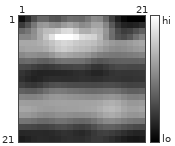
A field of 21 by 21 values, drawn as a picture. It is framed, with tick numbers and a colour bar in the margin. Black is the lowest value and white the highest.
Stripes: horizontal, repeating 2 times. Lone odd cells: none. Seam: horizontal, 20% of the way down, the bottom part calmer. Ninth with the highest average: top middle.
